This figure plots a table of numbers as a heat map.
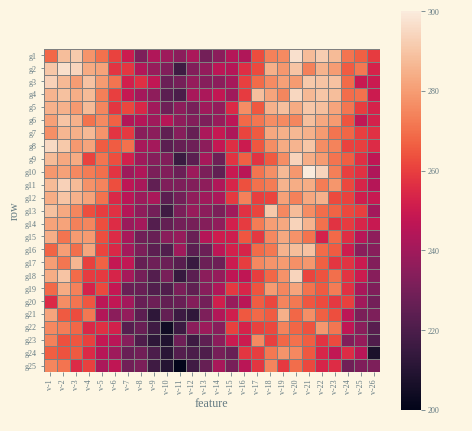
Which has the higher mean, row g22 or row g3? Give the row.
g3
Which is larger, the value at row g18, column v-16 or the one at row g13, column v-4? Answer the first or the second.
the second
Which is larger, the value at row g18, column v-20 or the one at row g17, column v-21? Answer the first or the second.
the first
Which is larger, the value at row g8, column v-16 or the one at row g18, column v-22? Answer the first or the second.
the second
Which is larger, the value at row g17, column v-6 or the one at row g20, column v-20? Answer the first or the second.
the second
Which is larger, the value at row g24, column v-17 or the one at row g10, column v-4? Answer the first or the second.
the second
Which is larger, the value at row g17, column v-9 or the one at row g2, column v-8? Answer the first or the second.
the second
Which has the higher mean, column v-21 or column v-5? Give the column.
v-21
